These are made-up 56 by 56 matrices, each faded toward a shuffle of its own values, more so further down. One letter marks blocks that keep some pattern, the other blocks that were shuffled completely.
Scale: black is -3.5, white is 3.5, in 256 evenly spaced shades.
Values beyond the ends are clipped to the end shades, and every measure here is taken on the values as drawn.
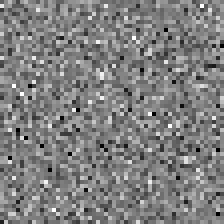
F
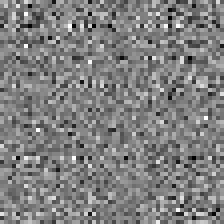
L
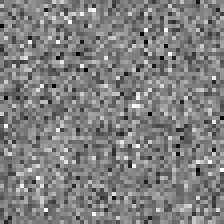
F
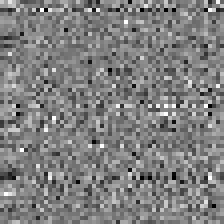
L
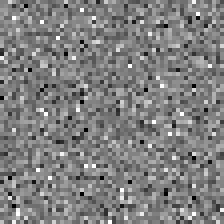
F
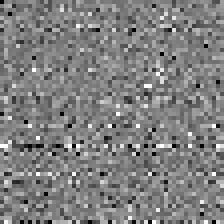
L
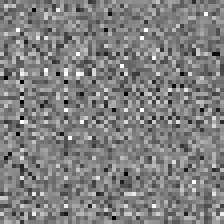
L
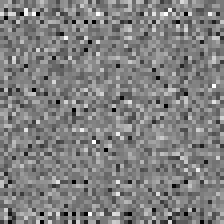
L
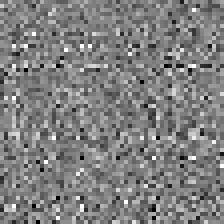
L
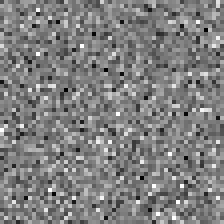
F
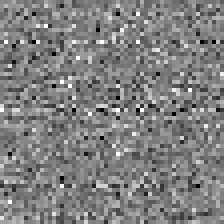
L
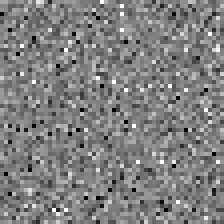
F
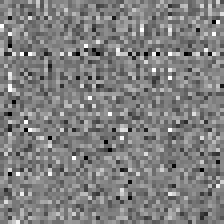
L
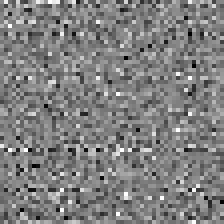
L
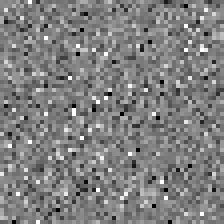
F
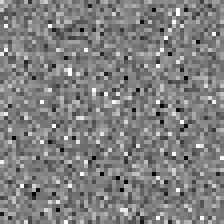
F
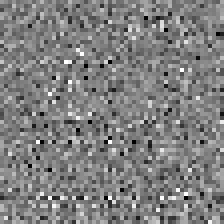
L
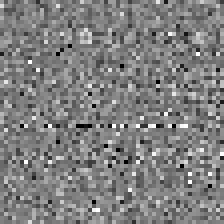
L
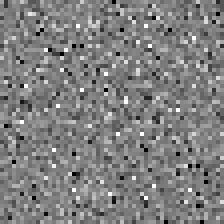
F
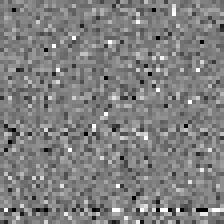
L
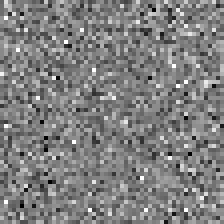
F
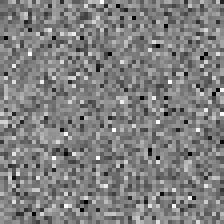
F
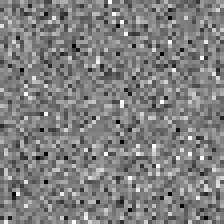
F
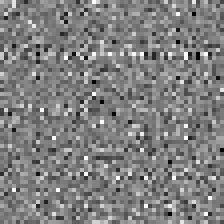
L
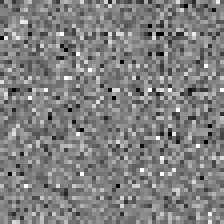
L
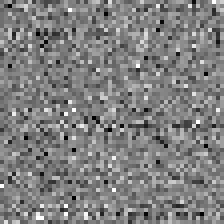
L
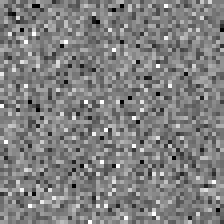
F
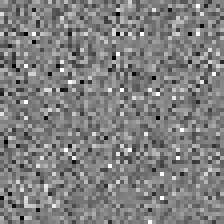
L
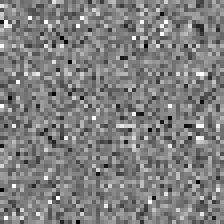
L
